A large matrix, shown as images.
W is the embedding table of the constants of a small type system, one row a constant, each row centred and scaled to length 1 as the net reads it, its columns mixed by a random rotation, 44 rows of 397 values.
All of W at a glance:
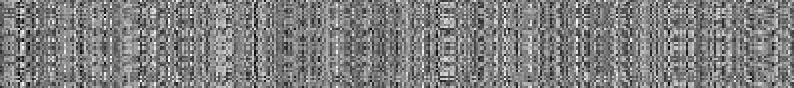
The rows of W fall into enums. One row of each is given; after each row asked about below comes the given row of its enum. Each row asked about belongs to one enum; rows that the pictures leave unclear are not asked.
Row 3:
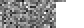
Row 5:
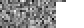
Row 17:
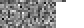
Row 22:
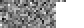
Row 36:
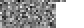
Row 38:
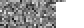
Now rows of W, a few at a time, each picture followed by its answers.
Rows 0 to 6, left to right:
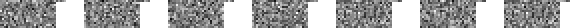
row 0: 38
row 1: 36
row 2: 22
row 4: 17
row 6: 17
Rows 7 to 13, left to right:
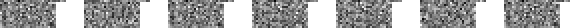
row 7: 36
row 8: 17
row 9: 36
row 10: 3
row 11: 3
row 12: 22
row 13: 36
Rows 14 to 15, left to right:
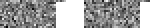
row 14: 38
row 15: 5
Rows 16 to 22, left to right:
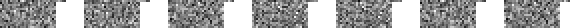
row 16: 5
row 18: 22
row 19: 3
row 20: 3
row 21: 5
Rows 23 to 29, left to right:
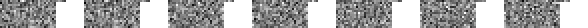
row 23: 5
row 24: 5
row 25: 22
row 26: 22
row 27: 17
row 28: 3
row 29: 36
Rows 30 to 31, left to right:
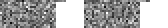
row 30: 3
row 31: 17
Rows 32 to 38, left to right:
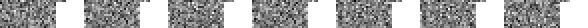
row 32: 5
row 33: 22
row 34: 3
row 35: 22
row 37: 36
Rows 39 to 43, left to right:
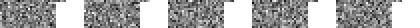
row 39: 36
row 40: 38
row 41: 5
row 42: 5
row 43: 22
